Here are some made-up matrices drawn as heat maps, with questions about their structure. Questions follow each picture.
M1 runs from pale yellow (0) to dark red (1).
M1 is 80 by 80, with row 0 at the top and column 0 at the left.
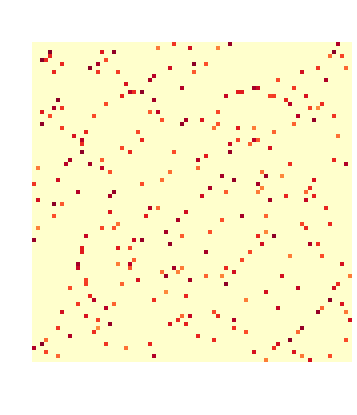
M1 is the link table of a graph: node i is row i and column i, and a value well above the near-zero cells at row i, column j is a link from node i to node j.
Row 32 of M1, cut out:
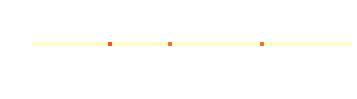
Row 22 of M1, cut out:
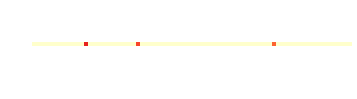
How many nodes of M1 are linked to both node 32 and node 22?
0
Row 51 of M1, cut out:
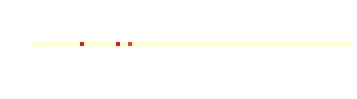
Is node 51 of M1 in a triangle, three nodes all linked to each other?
yes
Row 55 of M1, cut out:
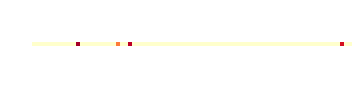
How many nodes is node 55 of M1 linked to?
4
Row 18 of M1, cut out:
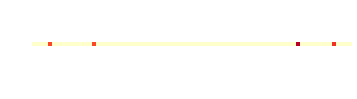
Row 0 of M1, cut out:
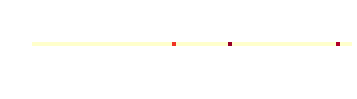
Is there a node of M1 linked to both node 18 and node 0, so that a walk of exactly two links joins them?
no
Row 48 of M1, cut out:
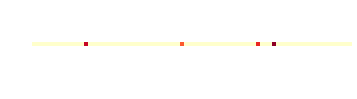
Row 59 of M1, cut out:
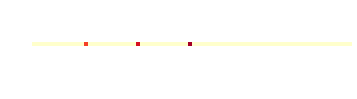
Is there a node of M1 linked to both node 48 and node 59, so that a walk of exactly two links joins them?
yes
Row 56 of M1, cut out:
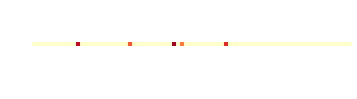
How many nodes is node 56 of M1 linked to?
5
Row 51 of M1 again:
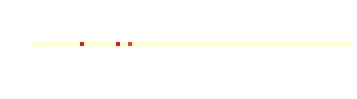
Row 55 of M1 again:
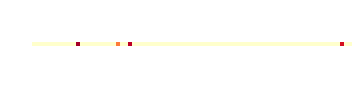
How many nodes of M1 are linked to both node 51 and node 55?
2
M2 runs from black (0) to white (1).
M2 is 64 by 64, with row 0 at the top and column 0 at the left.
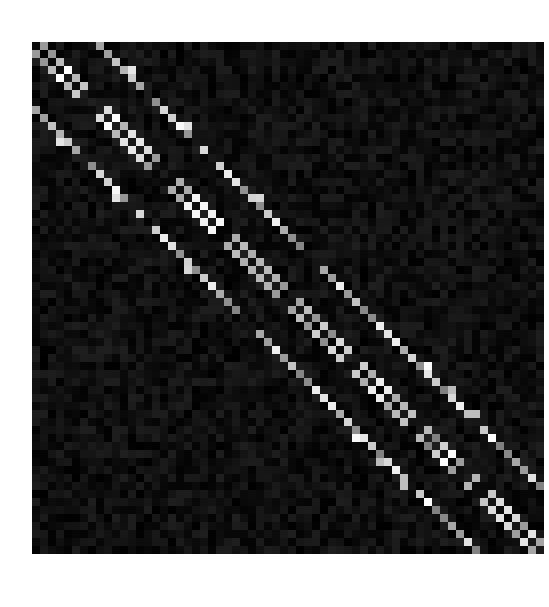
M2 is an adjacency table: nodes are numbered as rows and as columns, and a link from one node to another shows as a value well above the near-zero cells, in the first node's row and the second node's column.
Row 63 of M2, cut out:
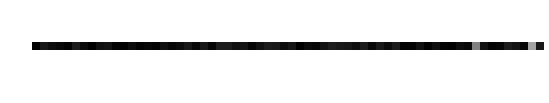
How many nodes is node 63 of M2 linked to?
2
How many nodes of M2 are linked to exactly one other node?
2
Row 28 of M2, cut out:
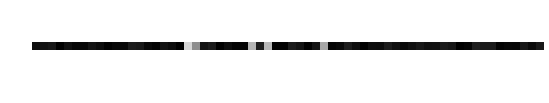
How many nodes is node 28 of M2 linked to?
5
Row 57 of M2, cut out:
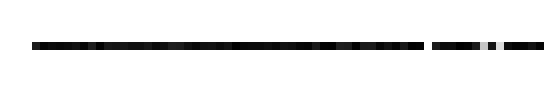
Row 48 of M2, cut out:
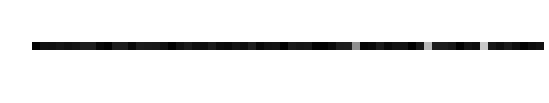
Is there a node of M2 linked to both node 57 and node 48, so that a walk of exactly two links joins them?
yes
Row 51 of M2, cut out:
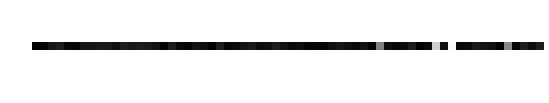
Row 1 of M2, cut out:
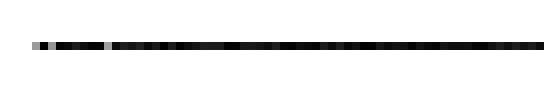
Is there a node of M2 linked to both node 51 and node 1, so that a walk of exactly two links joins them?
no
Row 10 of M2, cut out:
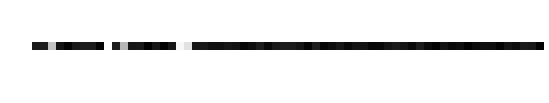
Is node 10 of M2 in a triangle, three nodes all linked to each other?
yes
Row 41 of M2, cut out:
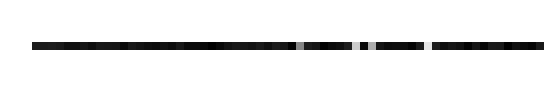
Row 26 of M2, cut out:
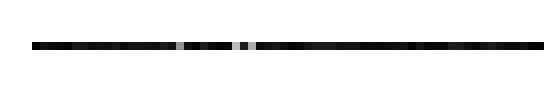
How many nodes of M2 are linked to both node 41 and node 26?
0
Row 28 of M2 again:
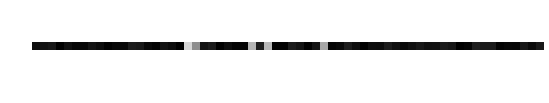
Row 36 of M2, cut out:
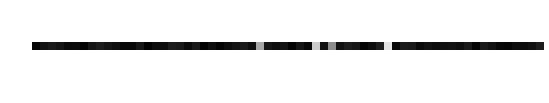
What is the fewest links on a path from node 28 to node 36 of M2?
1
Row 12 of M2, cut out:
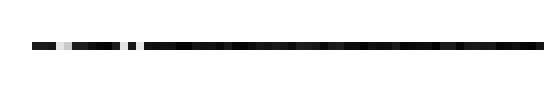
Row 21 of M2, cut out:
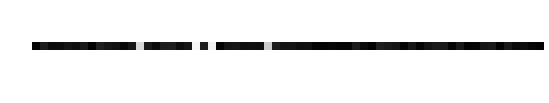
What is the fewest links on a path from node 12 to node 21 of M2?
2
